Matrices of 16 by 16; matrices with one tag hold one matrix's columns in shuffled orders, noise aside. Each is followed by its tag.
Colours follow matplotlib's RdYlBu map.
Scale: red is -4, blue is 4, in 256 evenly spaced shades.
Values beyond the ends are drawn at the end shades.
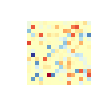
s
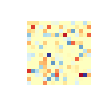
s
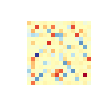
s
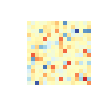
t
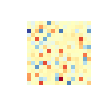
t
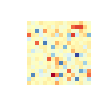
s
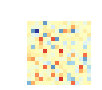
t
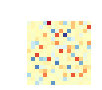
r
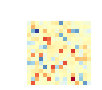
t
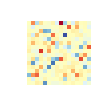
r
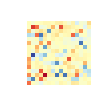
s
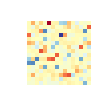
r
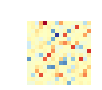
r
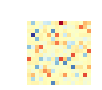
r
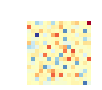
r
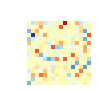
r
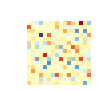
r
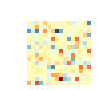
t
